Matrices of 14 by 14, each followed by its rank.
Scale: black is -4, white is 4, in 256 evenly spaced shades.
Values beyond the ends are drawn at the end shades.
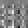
two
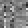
three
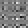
two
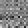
three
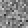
full rank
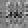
three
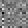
two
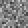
full rank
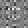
two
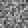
full rank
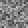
full rank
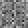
three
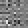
two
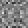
three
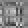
two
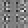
two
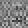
three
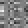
two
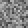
full rank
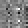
three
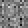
three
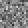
full rank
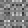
two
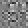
three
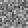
full rank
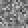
full rank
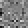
three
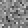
full rank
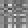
two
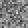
full rank
